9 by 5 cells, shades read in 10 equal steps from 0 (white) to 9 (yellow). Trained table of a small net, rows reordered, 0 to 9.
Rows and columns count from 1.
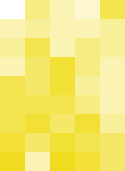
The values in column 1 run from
0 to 9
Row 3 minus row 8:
-4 1 -5 -2 -2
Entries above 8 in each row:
0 0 0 0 0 0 0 0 2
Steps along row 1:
up down down up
